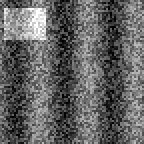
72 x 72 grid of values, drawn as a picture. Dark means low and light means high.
The ninth with the highest average is the top left. An odd patch, higher than its surroundings, sits in the top left. Upright stripes repeat 3 times across the table.
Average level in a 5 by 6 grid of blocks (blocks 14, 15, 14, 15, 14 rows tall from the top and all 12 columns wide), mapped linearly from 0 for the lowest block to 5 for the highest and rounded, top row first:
3 5 0 2 0 2 / 2 4 0 2 0 2 / 0 2 0 2 0 2 / 0 2 0 2 0 2 / 0 2 0 2 0 2
